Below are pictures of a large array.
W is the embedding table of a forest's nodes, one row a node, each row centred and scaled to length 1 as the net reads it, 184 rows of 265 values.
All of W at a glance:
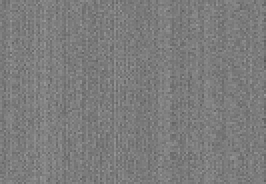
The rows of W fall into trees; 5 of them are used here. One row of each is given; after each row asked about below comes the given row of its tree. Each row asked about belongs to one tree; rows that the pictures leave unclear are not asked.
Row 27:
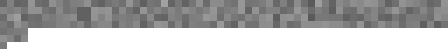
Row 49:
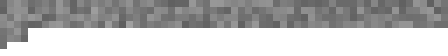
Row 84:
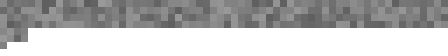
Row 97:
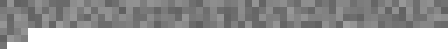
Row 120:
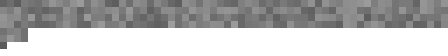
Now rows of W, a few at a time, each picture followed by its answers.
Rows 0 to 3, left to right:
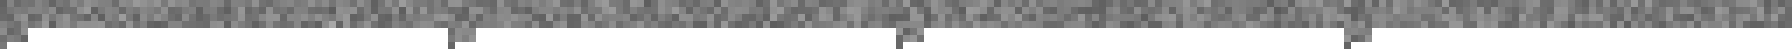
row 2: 97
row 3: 84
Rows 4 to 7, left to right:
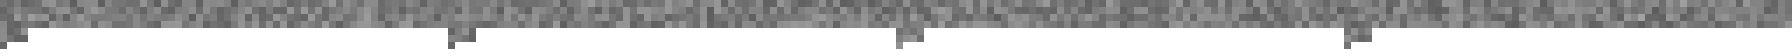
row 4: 49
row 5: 49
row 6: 97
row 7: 84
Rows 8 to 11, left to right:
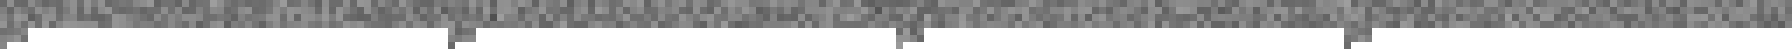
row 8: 97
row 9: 84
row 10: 120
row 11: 120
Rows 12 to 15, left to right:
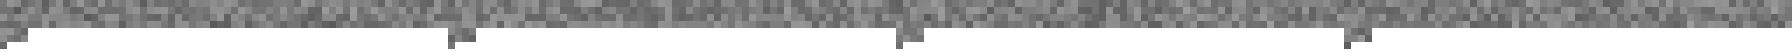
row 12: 84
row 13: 97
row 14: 97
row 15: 120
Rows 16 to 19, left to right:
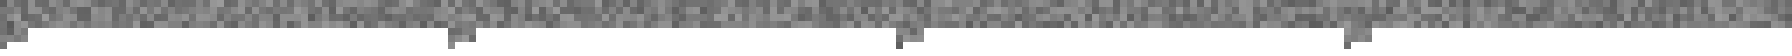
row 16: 27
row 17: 97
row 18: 120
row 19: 84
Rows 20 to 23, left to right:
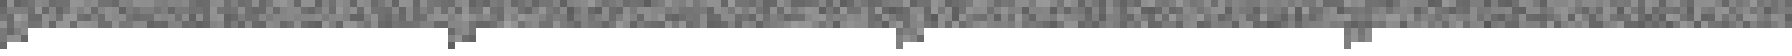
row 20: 97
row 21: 49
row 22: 97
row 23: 84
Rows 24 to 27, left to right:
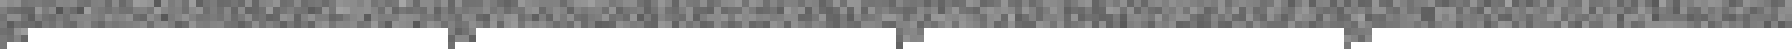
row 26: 84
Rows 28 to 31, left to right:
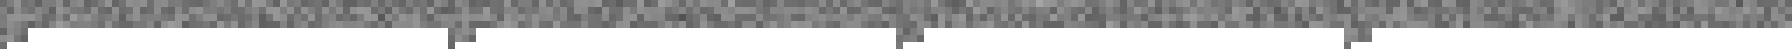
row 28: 49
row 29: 49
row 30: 97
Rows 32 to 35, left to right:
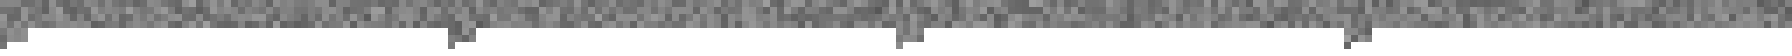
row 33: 27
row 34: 97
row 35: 84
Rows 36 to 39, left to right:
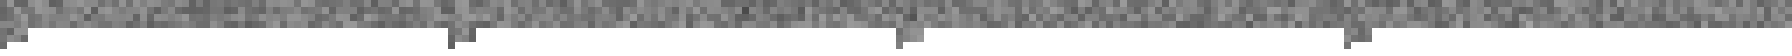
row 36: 97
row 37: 49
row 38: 84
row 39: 84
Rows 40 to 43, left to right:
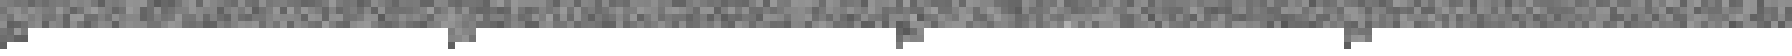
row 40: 49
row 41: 120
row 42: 27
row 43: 120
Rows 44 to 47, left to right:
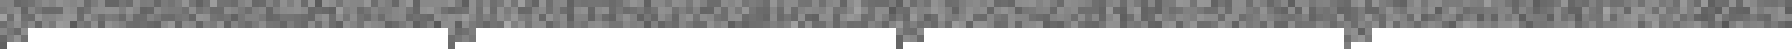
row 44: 120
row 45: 84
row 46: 97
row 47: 97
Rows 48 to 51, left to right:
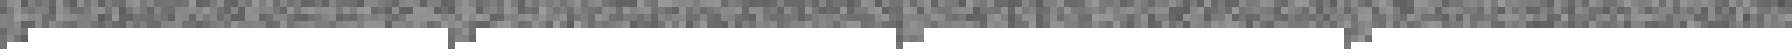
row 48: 49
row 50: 27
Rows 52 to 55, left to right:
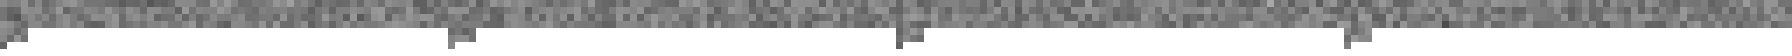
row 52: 84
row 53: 120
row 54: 49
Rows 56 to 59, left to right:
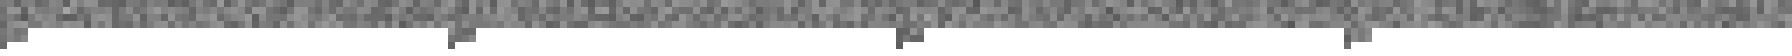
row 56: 27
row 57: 84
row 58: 49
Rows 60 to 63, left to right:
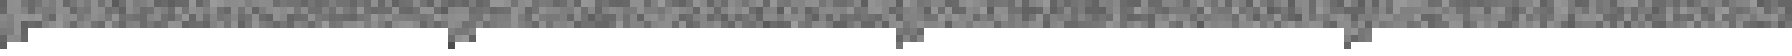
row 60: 49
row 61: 120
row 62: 97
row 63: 84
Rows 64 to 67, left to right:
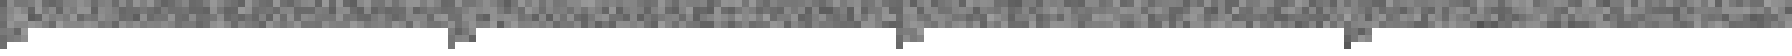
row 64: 97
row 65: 97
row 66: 27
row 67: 120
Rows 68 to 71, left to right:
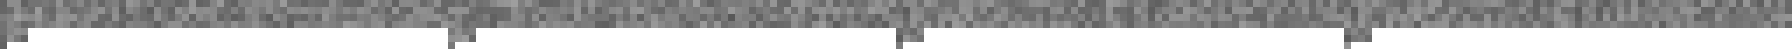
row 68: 49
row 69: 120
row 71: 97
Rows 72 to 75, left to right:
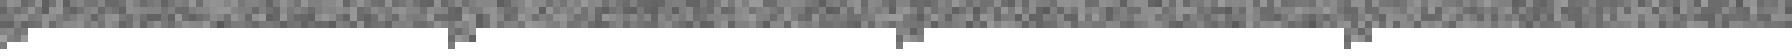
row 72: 84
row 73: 97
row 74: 120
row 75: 97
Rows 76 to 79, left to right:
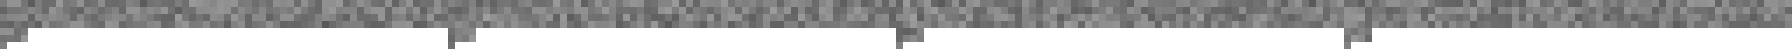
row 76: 84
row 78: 27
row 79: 120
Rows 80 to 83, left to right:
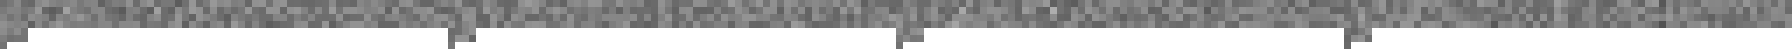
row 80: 49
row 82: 49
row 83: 97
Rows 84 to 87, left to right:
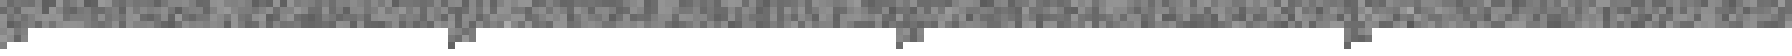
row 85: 84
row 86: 84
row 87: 49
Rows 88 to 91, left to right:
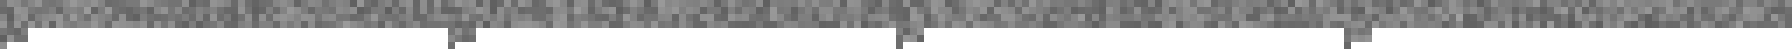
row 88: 97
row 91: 84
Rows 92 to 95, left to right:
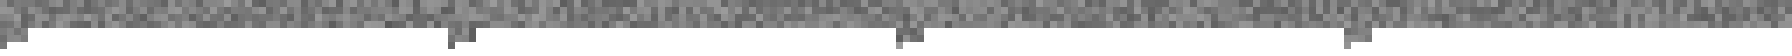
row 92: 120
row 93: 49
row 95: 97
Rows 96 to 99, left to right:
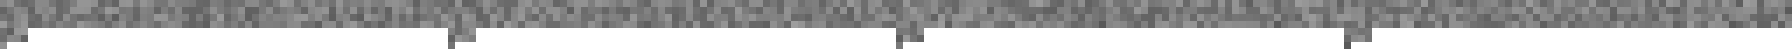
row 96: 97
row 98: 97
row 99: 120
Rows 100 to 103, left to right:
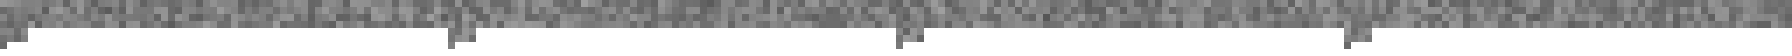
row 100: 84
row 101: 97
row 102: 97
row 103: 84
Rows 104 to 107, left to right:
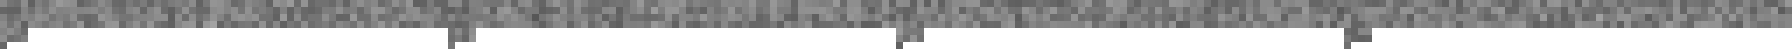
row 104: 84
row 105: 84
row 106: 84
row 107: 49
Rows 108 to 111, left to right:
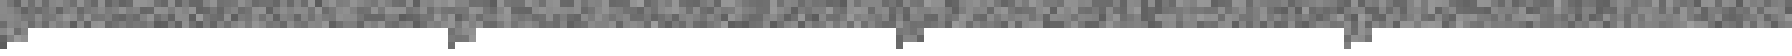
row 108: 120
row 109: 84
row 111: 97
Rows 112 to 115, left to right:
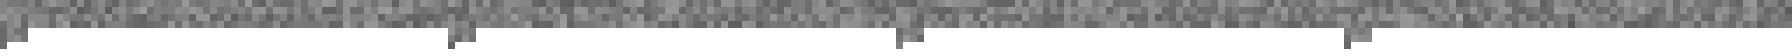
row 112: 120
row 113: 84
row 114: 120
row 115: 84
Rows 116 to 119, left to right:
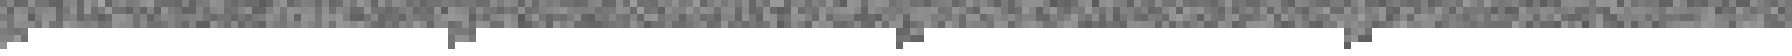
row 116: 97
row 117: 120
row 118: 49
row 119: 49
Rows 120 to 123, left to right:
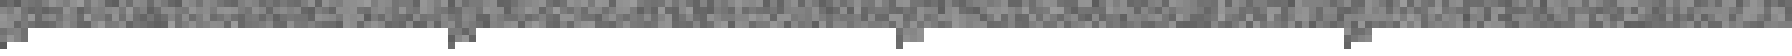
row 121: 97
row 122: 84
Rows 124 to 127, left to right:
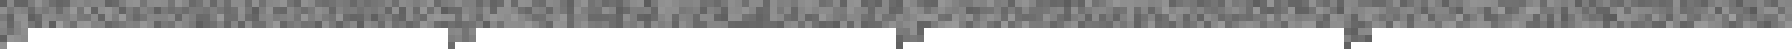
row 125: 84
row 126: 49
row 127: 49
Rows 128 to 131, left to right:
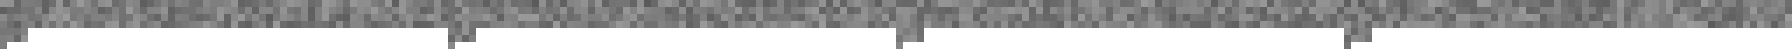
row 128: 84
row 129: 49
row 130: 120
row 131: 97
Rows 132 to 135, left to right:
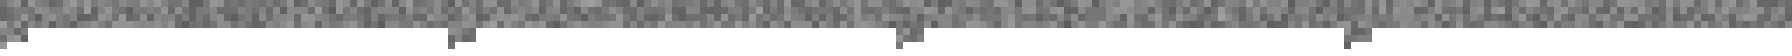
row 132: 97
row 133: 97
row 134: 84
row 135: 84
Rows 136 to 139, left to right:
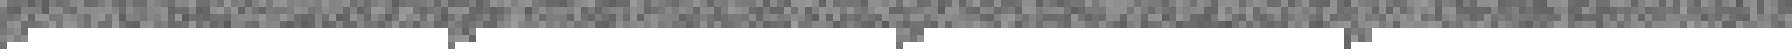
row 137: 120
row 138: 84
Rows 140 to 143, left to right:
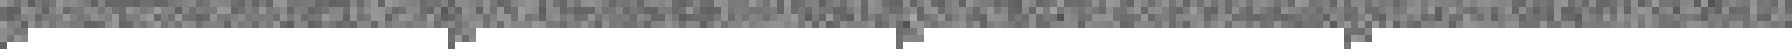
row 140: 84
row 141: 97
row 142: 27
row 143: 97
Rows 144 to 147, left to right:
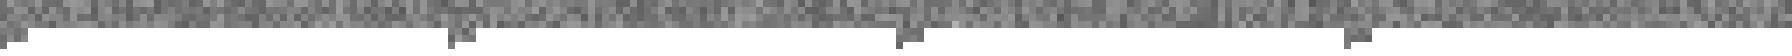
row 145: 97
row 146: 84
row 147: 97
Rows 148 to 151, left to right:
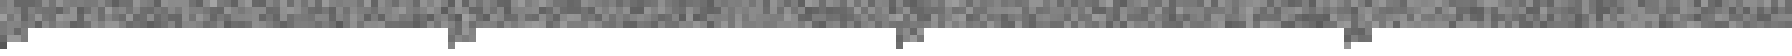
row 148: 120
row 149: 97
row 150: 120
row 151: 97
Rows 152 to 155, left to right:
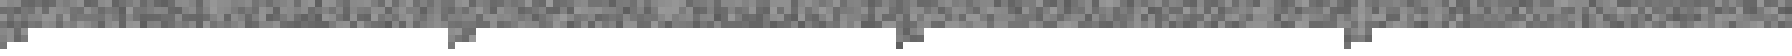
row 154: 49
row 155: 49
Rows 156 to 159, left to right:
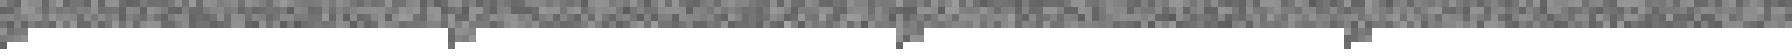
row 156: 84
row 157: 84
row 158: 84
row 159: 84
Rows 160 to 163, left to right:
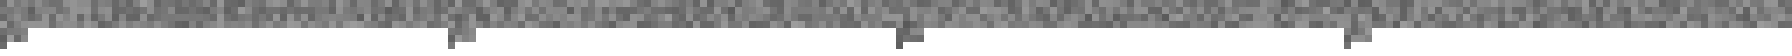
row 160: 97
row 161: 97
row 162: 49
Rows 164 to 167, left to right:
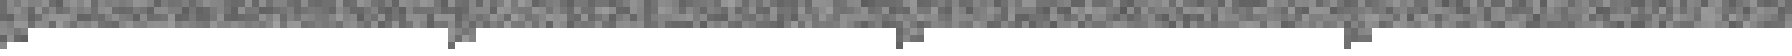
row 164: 97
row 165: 84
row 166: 49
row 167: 49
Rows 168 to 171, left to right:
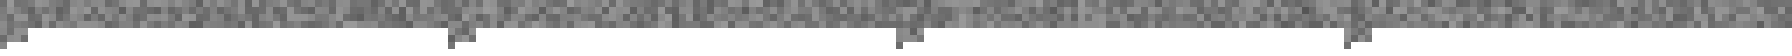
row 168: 97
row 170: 120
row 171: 84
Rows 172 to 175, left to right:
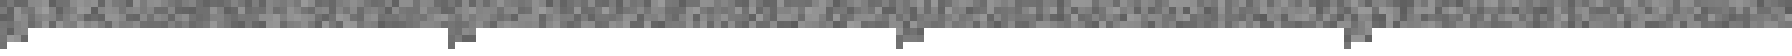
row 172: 97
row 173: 49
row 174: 84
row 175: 97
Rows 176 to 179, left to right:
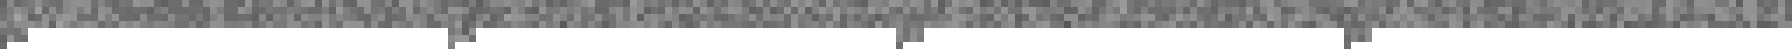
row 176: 97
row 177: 120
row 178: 84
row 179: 84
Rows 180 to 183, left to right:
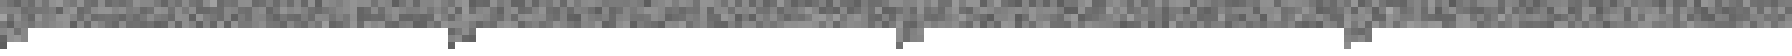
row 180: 120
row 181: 49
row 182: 84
